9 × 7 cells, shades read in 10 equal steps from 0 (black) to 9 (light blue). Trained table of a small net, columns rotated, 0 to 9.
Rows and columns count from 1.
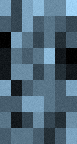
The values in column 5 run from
2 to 8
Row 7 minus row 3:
4 -3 2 4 0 2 0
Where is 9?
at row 1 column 7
